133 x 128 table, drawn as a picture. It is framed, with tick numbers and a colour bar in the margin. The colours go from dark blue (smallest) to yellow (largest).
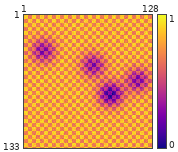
Lone odd cells: none. Ninth with the lowest average: middle right. Slope: none. Dips: four.
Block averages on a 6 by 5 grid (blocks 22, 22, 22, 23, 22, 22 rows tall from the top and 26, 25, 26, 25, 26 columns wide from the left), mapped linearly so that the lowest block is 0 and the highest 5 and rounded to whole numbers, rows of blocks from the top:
5 5 5 5 5
2 4 4 5 5
4 5 2 4 3
5 5 4 0 3
5 5 5 4 5
5 5 5 5 5
